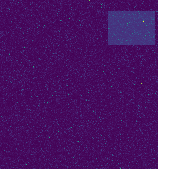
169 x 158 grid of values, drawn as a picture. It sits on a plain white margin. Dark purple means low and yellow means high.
Histogram: skewed, a long tail of high values. Ninth with the highest average: top right. Stripes: none. Mirror symmetry: none. Odd patch: higher, in the top right.
